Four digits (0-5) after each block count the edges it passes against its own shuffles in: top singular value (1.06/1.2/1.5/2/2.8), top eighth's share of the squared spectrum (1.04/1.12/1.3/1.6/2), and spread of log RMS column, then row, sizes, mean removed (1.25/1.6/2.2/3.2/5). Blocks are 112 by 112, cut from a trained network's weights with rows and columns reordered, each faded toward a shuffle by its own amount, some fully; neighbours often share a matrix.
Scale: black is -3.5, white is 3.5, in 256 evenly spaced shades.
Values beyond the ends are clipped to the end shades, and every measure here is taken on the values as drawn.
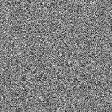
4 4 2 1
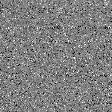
2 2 0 2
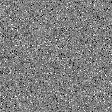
2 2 0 2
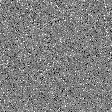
0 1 0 0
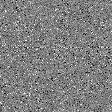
2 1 1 0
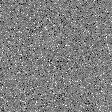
0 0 0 0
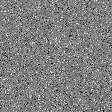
0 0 0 0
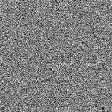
3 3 1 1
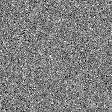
1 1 0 0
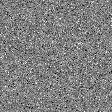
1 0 0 0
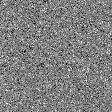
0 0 0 0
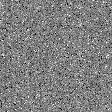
0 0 0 0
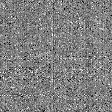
3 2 0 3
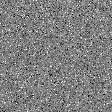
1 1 0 1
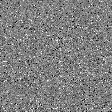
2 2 0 2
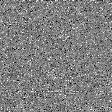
2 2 0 2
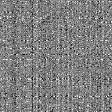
4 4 1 3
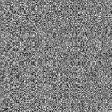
4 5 3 2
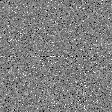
2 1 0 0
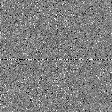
3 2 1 1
